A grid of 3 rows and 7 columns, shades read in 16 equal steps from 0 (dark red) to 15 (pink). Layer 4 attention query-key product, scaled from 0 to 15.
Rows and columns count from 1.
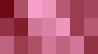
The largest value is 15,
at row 1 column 3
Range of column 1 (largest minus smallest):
9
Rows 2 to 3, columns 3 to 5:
11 12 14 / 7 11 9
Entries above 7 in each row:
3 4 4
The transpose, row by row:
0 4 9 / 7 2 5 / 15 11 7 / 14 12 11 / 8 14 9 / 5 5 11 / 6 8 4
